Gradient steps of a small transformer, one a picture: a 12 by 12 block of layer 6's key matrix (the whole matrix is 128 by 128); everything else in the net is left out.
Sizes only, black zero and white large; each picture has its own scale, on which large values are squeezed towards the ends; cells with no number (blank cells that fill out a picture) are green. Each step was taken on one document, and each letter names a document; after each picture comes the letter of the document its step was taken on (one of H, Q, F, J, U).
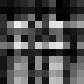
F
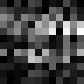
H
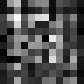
F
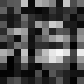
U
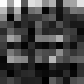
U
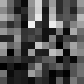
F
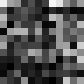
U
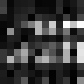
H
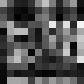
U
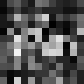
F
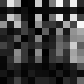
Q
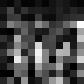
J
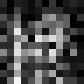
F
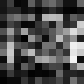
J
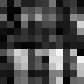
J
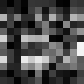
H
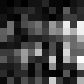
H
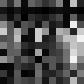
Q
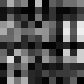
U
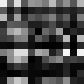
U
